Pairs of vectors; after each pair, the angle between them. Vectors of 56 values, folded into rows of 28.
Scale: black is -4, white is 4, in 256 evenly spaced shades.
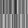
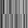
partly aligned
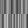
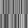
partly opposed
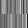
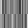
partly opposed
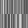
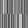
nearly parallel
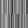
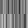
orthogonal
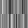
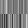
orthogonal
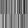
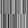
orthogonal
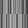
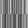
nearly opposite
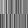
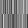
orthogonal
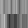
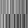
partly aligned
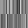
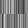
orthogonal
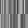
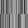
nearly opposite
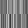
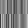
nearly opposite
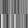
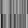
nearly opposite
